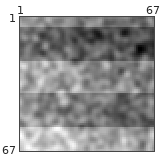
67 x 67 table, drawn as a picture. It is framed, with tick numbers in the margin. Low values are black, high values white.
Histogram: bell-shaped. Ninth with the highest average: bottom left. Slope: up to the bottom left. Lone odd cells: none. Stripes: horizontal, repeating 2 times.
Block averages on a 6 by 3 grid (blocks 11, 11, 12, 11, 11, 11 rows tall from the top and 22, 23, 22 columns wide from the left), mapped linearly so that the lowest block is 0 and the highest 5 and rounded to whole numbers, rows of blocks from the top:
2 1 1
1 1 0
4 3 2
3 2 2
3 2 1
5 4 3
